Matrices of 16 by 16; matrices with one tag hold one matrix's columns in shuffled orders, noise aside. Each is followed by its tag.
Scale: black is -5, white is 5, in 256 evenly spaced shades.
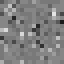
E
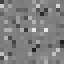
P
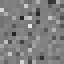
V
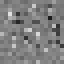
E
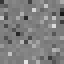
V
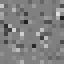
E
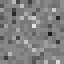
V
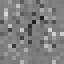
E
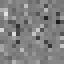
E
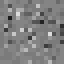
E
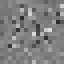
E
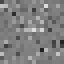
P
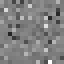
V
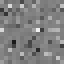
P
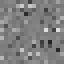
P
